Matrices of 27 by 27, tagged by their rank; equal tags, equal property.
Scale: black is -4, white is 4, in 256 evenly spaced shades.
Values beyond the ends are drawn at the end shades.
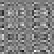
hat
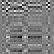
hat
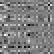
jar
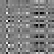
hat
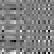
hat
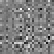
jar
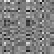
jar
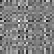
jar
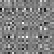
jar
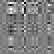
hat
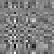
jar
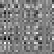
jar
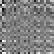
hat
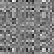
jar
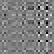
hat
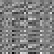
hat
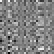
jar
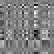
hat
